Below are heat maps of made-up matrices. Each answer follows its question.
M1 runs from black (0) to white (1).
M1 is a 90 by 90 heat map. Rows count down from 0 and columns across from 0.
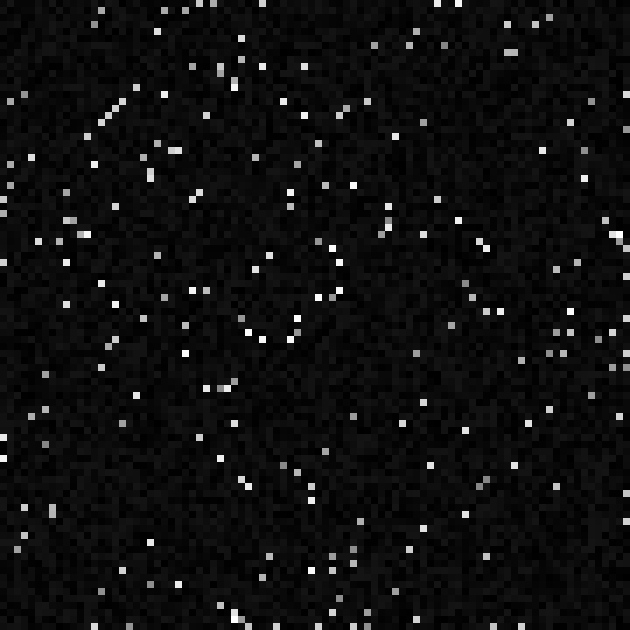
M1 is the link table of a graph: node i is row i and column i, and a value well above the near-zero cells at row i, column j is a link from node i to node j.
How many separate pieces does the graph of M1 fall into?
3
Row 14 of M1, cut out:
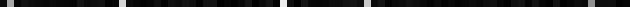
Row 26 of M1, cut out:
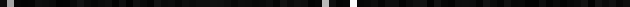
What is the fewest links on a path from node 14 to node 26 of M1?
2
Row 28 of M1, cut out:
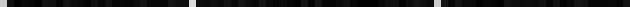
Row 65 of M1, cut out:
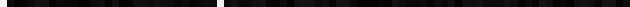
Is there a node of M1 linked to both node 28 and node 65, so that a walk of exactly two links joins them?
yes
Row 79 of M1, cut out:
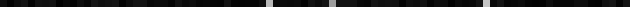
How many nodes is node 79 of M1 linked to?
3
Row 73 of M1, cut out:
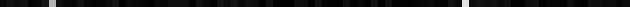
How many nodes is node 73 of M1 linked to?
2
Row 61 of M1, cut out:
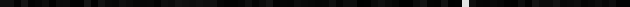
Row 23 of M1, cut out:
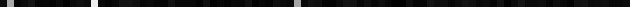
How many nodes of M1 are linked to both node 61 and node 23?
0
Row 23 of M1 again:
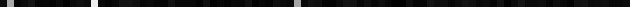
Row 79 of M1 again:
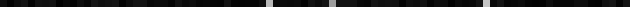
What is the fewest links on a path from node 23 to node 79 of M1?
3
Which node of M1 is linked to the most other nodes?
node 89
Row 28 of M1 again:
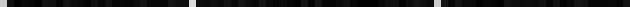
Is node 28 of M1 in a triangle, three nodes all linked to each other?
yes
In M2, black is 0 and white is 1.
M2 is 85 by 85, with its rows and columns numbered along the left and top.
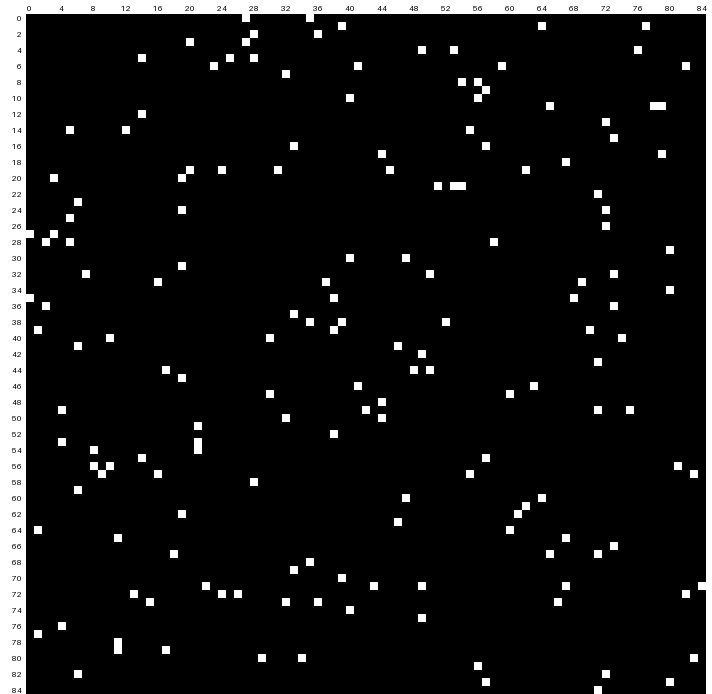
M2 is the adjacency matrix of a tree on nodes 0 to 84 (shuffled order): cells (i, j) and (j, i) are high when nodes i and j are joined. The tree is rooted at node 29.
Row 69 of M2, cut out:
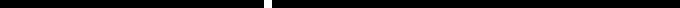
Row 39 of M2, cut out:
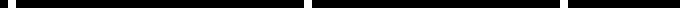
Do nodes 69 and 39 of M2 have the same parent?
no
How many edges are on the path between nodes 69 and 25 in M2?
7
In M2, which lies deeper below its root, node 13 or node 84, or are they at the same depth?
node 13
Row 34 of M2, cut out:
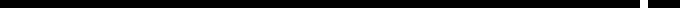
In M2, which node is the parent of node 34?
80
